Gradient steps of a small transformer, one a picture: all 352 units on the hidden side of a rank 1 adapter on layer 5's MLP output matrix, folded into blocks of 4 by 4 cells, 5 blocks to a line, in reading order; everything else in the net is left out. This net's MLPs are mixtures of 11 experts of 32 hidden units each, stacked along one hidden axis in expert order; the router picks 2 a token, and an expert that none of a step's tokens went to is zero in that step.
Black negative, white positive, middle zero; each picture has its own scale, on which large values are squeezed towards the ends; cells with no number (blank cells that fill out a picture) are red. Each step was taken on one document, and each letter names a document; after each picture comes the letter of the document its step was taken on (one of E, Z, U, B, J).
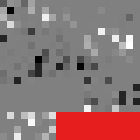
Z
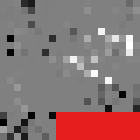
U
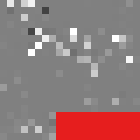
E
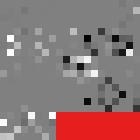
U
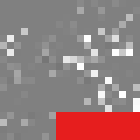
U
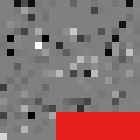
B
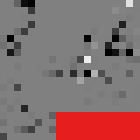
B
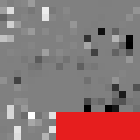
Z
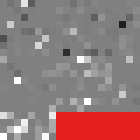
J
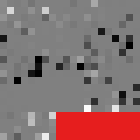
Z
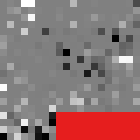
J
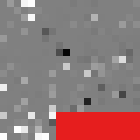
J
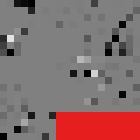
B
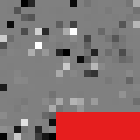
J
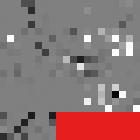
U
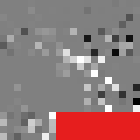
U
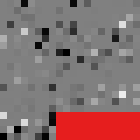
J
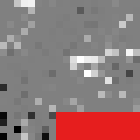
B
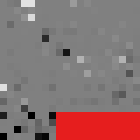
J
